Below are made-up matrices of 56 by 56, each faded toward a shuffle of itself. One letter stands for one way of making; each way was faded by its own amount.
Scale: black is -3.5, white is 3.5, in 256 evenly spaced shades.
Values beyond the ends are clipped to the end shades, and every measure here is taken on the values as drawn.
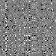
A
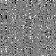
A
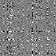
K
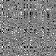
A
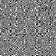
A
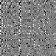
A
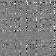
K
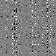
K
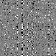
A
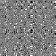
A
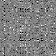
A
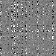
K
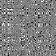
A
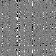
K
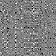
A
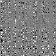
K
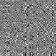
A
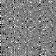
A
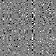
A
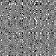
A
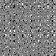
A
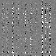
K
